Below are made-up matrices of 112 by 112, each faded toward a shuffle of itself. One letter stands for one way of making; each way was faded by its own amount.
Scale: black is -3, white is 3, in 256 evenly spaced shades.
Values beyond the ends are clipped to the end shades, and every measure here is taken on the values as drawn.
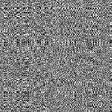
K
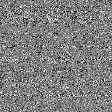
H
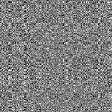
K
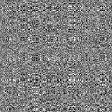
K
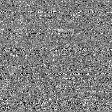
H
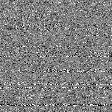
H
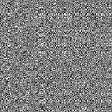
K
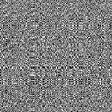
K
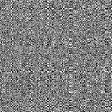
K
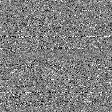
H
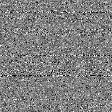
H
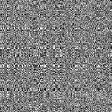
K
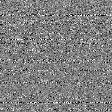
H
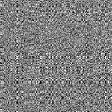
K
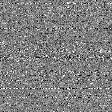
H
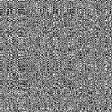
K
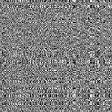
K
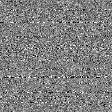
H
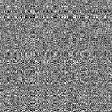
K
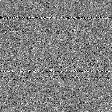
H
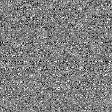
H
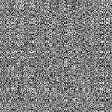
K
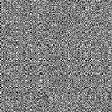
K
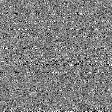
H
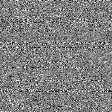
H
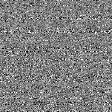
H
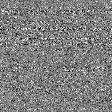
H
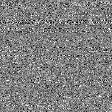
H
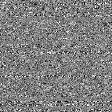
H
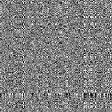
K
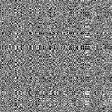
K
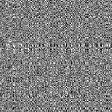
K
